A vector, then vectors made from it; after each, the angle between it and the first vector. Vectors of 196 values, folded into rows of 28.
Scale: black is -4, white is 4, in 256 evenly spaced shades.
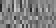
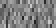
orthogonal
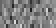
partly aligned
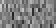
partly opposed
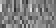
nearly opposite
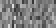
partly opposed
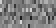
partly opposed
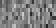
orthogonal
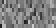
orthogonal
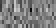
nearly parallel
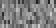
orthogonal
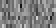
partly aligned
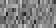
orthogonal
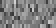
partly aligned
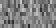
partly opposed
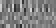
nearly opposite
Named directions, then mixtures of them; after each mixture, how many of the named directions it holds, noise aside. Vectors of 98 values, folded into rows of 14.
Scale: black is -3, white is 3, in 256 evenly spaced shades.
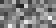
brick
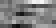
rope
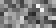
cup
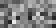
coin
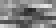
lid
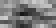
two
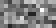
two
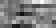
one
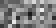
three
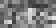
two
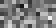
two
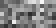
two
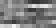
two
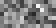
one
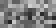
two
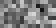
one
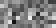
one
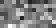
two
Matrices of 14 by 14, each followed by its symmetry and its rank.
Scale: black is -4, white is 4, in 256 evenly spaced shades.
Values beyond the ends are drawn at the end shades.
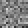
neither, rank three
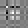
symmetric, rank one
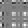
symmetric, rank one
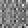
neither, rank three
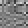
neither, rank two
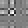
symmetric, rank one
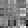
antisymmetric, rank two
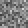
neither, full rank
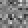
neither, rank three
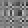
neither, rank two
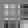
symmetric, rank one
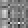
neither, rank two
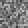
neither, full rank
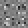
antisymmetric, rank two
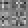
antisymmetric, rank two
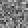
neither, full rank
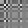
symmetric, rank one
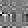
neither, rank two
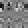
neither, rank three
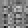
neither, rank two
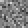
neither, full rank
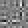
antisymmetric, rank two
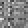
neither, rank three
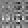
antisymmetric, rank two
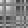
symmetric, rank one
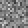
neither, full rank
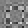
antisymmetric, rank two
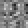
neither, rank two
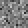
neither, full rank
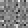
neither, rank three
